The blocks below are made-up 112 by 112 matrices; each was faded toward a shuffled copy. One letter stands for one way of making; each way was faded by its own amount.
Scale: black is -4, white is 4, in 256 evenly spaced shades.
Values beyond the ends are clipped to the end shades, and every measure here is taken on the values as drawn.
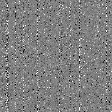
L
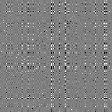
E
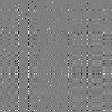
E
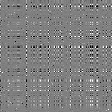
E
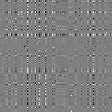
E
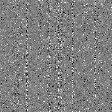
L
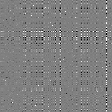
E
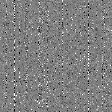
L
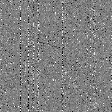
L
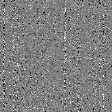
L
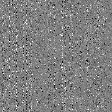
L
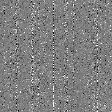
L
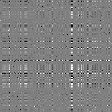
E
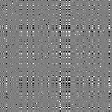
E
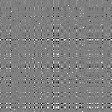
E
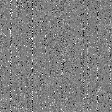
L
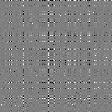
E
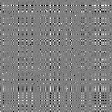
E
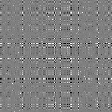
E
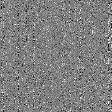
L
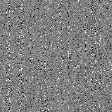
L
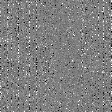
L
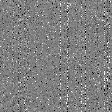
L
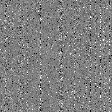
L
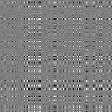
E
